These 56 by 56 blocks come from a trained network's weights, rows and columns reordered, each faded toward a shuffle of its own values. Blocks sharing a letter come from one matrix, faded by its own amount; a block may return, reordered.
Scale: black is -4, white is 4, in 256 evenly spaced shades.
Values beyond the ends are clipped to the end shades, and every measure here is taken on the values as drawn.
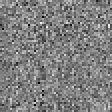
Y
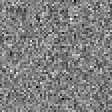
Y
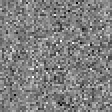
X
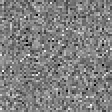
X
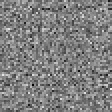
Y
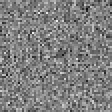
Y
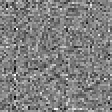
Y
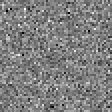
X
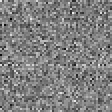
Y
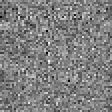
Y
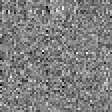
Y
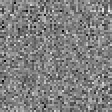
Y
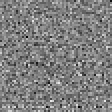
Y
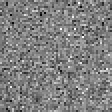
X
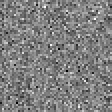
X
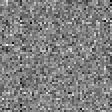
Y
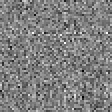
Y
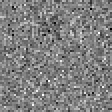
X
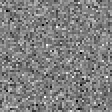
X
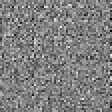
Y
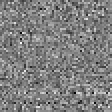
Y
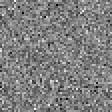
X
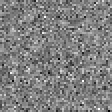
X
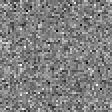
X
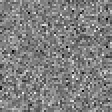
X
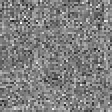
Y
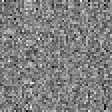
Y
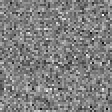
Y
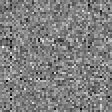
Y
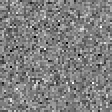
X
